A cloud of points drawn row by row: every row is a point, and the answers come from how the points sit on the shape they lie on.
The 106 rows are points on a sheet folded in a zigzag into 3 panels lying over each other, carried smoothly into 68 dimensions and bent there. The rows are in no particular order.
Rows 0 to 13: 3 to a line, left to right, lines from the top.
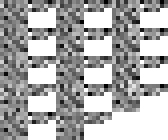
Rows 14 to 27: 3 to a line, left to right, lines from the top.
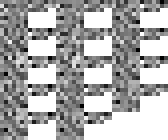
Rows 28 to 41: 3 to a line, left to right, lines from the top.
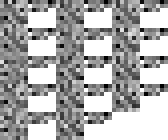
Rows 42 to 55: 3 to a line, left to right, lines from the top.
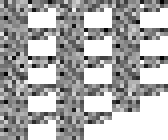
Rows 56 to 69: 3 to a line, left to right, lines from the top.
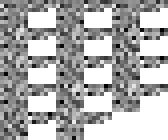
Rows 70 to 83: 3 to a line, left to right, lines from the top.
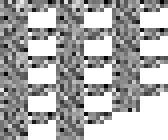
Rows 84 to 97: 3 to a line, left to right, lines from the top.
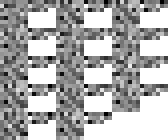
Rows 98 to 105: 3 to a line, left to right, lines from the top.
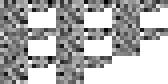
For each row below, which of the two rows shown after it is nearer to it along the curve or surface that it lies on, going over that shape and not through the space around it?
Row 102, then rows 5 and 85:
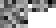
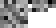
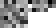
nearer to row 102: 85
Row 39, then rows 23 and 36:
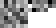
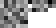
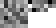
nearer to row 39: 36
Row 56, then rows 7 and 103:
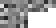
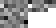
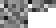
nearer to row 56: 7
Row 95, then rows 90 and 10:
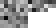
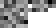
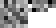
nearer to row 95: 10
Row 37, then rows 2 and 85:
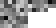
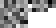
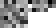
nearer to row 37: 85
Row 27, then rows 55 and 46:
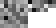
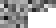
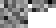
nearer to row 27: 55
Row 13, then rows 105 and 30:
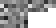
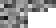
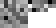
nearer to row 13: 105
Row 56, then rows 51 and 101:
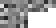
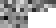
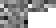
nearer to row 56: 101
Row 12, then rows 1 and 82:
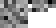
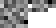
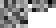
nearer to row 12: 82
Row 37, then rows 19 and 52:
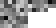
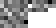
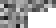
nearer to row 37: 52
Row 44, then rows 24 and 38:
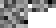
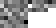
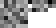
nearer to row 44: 24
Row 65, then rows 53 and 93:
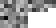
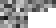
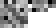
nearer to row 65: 53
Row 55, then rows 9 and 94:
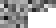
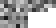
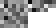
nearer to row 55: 9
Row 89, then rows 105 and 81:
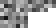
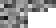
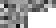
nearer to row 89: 81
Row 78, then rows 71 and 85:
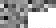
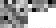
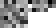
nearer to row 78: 85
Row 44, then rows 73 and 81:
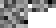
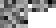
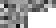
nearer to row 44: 73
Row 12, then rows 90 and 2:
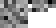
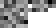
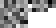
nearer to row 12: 2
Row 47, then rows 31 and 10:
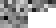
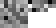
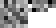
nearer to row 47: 31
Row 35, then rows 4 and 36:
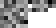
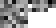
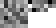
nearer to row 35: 4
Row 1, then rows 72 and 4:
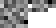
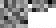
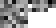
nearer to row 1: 4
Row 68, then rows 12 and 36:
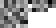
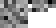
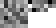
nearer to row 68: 12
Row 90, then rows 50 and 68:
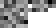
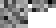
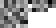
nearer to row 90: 68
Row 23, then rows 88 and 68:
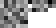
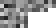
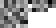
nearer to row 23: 68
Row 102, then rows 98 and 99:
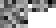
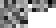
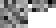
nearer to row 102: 98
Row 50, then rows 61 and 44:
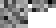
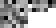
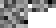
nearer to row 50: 61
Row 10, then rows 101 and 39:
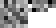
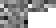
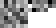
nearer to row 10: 39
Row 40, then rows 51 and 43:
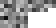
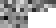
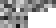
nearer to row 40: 43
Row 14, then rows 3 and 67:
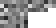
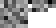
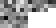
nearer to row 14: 3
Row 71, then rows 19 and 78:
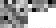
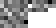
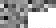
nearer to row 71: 78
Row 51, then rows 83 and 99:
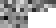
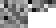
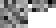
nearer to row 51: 83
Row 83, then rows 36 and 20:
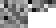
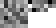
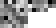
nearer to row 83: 36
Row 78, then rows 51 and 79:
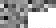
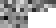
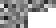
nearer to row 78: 79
